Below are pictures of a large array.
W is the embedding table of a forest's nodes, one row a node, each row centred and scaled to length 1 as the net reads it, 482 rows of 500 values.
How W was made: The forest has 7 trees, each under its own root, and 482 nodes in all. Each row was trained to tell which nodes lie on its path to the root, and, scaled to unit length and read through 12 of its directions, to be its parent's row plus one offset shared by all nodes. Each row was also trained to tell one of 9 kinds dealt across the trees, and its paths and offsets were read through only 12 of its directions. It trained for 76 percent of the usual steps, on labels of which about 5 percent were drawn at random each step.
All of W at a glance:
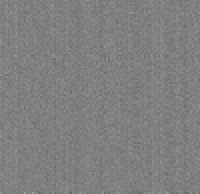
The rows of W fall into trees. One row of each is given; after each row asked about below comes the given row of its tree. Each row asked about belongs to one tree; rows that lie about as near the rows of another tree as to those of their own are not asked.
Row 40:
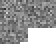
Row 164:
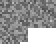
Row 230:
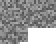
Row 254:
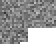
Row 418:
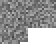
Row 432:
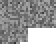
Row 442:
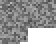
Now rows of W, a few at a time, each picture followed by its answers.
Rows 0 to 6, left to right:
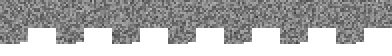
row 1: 442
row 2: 432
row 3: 230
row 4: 230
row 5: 432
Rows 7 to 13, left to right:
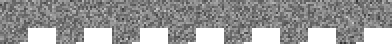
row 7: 432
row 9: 432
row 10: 230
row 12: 230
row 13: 432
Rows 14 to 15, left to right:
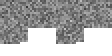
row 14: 254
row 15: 254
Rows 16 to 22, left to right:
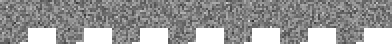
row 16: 40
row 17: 40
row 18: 442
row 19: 230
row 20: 442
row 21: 254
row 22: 40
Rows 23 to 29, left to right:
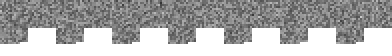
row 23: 230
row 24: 40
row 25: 442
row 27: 40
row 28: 230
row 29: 418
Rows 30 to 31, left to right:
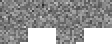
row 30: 164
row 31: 442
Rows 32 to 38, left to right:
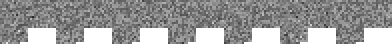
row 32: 418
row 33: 442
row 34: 40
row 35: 230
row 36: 230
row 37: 40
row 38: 432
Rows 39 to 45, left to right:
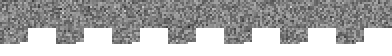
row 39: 164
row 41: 40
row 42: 230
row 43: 254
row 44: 230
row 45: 418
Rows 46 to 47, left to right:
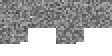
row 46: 40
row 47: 254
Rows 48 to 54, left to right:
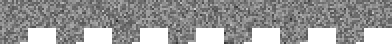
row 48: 254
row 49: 164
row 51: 40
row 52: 40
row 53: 230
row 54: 40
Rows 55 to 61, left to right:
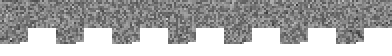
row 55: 442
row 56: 432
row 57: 418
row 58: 442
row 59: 432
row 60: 418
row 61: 254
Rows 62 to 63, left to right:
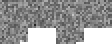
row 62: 442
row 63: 442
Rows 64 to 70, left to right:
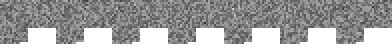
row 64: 254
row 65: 40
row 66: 442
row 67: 418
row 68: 254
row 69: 230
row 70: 442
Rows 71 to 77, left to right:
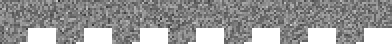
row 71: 230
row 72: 40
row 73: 254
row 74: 40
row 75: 230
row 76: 164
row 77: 418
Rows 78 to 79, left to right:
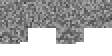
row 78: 418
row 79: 230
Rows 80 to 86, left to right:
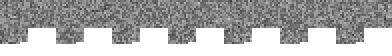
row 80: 432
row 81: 230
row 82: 230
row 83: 254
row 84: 40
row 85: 254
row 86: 432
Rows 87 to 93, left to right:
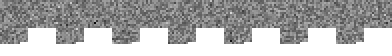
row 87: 254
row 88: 40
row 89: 230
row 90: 432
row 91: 40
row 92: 40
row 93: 418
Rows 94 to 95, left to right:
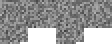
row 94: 442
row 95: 432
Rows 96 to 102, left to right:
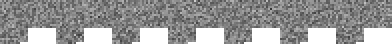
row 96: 432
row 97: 254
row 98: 40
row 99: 418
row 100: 254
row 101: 442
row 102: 432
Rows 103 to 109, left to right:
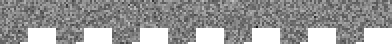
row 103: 432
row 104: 230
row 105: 432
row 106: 254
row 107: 418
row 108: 254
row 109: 40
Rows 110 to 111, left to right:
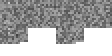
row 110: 432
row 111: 230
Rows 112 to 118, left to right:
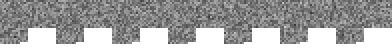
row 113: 432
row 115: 230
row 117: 230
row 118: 254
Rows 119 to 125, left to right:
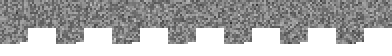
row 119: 418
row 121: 254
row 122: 418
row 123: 418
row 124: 254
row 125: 254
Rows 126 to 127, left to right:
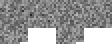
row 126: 230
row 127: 230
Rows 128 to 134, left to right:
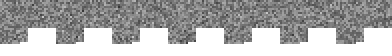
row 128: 230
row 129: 432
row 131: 164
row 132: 442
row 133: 164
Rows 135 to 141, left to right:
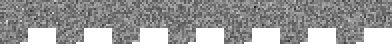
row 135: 40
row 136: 40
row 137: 40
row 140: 40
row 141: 40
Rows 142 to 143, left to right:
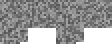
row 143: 442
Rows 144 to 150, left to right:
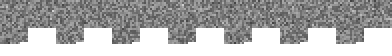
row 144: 40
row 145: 418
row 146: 254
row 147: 418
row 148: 418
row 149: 418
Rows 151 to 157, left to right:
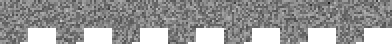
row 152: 442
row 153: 418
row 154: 40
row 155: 164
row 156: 418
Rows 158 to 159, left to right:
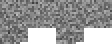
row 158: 254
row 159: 230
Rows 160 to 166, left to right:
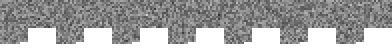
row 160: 418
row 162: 418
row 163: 230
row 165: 230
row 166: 230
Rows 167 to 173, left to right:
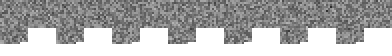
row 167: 254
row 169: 230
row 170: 432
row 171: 418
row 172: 40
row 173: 40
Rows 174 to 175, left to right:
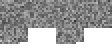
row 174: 230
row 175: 418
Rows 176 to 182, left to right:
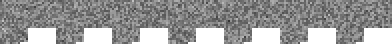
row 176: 418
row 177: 40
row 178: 442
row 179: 254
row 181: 442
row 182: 230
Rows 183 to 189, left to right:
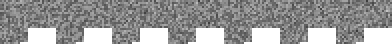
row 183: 442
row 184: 230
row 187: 254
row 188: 432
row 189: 432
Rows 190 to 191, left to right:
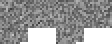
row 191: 442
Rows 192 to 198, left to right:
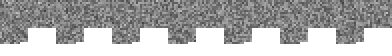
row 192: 418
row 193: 230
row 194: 442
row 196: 432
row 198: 254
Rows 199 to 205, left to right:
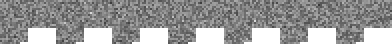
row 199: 40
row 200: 432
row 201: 40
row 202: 432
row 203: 418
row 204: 442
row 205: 230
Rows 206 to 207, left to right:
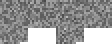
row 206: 230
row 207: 432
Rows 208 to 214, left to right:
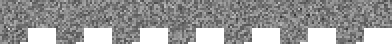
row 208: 254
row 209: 432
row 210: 254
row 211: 40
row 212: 418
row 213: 40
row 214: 442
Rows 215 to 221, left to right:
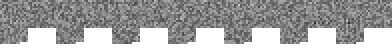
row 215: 442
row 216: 432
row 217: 432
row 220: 254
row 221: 164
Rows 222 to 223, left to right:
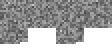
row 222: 40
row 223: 230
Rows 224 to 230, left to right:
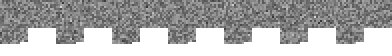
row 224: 40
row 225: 40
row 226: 254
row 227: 40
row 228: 230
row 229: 40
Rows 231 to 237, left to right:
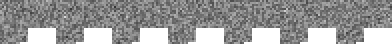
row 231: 230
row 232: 230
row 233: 230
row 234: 230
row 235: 442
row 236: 40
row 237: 418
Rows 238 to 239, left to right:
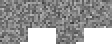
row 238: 418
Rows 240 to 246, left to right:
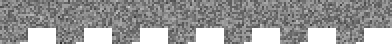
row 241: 432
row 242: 432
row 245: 230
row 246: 442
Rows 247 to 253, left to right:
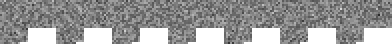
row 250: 442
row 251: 40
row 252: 442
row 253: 230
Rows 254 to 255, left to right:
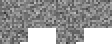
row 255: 254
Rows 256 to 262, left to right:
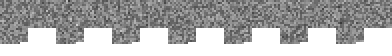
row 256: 164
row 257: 40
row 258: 418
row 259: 164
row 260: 230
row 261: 418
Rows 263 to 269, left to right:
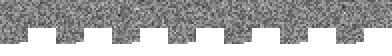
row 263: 418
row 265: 40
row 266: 164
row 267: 254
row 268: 40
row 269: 442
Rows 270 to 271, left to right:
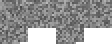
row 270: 230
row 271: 432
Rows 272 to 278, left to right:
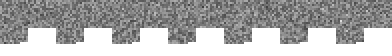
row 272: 230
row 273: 418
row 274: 254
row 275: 418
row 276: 164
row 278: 164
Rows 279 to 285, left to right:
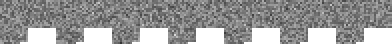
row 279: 230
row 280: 254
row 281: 40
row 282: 164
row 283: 432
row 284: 164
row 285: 442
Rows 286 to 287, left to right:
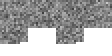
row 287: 230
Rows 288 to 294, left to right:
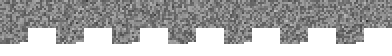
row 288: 40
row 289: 40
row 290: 230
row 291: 254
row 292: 40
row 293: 442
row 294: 432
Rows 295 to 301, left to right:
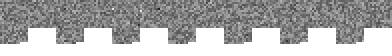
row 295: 432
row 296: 164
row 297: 254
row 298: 254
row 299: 164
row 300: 40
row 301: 442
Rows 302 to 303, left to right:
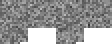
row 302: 254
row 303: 40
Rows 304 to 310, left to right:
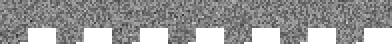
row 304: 432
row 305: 40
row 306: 40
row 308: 254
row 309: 432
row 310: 442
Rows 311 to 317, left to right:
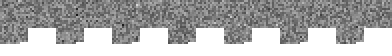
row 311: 164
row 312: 40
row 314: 254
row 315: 442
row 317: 230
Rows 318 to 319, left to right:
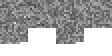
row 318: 164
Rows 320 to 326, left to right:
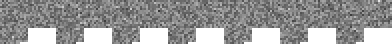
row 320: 230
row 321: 40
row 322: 40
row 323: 254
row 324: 442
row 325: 442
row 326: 40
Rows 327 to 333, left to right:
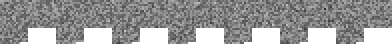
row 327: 254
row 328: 230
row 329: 230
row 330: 418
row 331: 164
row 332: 40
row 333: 254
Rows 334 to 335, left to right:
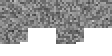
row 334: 40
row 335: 432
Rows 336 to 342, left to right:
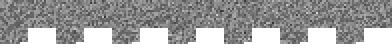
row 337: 40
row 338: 230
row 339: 442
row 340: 432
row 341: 254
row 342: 418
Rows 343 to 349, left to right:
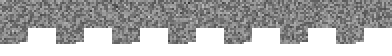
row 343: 230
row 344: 432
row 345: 164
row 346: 40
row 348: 164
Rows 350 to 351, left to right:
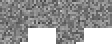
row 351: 230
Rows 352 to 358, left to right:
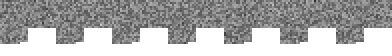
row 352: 442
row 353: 230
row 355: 432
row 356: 432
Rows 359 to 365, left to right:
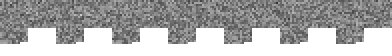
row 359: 254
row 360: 254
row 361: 418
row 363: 164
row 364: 418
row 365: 40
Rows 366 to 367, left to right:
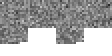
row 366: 432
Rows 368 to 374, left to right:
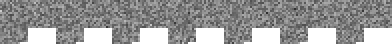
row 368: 230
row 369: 40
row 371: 254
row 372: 40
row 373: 230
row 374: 432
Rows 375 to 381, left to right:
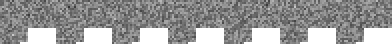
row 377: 230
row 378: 442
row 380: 230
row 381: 230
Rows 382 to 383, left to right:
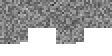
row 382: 40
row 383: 442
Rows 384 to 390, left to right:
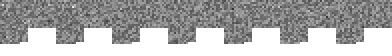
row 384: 432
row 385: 432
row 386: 230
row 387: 40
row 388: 164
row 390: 432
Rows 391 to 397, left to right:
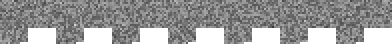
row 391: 418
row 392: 442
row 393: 432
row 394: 418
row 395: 418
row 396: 442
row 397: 230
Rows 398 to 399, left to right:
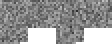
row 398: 442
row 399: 230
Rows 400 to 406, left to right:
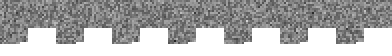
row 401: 432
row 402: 230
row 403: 230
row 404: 254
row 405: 230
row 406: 254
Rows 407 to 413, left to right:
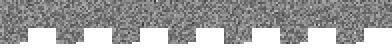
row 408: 254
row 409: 164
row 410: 164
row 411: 40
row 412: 40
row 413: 442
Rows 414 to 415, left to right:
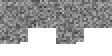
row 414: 442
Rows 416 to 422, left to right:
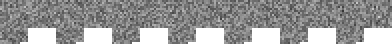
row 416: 254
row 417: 432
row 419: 442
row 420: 442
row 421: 40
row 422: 418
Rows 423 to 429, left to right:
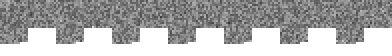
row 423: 230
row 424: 442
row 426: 418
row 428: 40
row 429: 418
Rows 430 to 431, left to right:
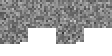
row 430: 254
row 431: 40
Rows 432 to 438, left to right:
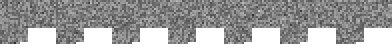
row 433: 254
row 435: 418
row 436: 254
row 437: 254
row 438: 432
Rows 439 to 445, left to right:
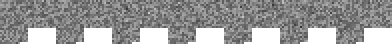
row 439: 432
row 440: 432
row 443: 442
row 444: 230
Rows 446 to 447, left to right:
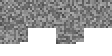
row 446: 164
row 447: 40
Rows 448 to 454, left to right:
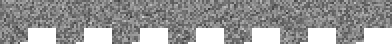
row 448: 418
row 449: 432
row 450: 40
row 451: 40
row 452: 40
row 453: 164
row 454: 230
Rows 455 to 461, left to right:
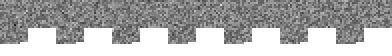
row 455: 230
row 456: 164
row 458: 418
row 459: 230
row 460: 442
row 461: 432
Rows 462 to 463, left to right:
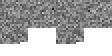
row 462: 418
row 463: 254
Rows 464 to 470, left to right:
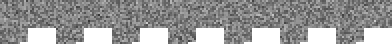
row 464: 40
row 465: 230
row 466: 432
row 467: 418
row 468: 418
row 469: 230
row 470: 254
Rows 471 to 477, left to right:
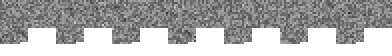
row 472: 40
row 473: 164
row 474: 40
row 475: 254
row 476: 254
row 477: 40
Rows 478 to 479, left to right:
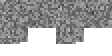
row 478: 230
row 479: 230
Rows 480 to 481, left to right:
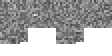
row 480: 418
